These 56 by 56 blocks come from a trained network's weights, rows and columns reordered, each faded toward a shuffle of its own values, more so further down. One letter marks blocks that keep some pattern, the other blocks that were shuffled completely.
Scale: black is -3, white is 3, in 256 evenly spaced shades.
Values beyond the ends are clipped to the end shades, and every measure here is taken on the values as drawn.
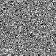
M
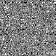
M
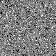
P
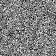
P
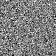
P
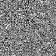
M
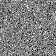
P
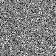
P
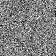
P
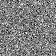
P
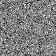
P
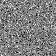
P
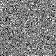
M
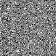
M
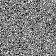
P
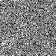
M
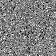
P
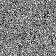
P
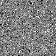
M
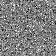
P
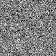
M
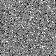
P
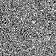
M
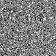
M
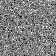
P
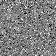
P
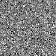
M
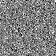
P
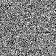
P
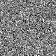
M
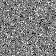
P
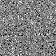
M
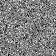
P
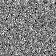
P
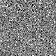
M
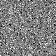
P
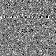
M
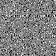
M
